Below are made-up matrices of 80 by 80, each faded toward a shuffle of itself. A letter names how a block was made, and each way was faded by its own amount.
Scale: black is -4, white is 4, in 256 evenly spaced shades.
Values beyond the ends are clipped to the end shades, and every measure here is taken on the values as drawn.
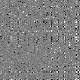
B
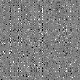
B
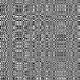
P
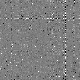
B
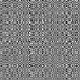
P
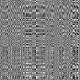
P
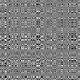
P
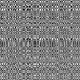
P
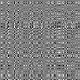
P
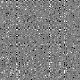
B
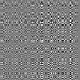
P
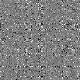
B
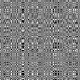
P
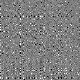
B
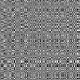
P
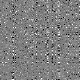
B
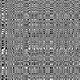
P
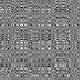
P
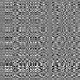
P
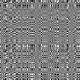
P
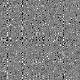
B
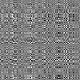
P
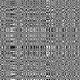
P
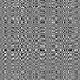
P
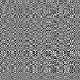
P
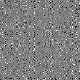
B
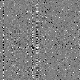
B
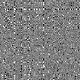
B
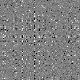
B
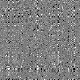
B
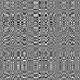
P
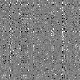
B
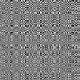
P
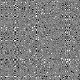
B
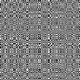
P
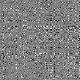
B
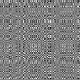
P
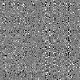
B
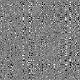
B
